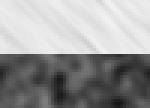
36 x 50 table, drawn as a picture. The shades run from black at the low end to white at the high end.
The table splits into 2 rows of 1 panel. Panel 1,1: very high, slanting down to the right, faint in contrast. Panel 2,1: low, blotchy.
